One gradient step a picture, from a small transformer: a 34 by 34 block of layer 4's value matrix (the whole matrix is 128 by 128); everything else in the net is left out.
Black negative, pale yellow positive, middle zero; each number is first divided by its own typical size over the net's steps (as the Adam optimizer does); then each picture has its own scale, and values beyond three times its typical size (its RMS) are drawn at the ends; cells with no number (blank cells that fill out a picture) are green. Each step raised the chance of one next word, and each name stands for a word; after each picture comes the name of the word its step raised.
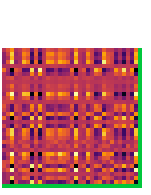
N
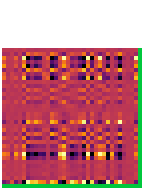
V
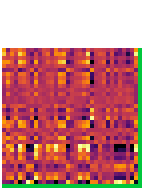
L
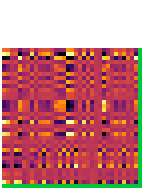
V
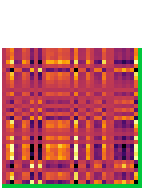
L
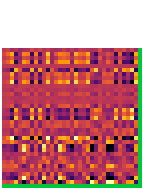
L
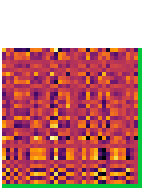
N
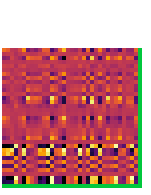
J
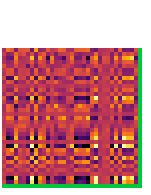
J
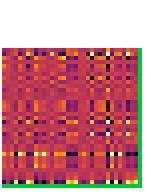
V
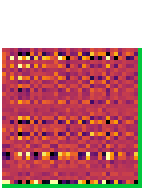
V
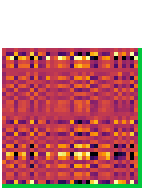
V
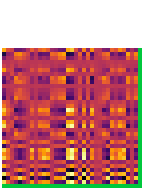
N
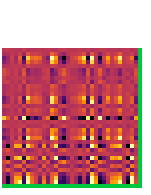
J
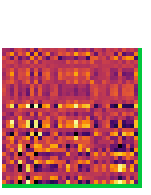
L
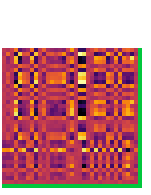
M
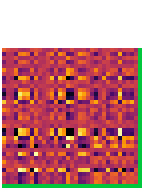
N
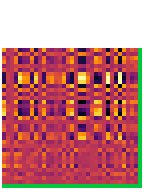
M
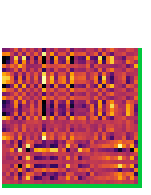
M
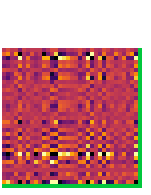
V
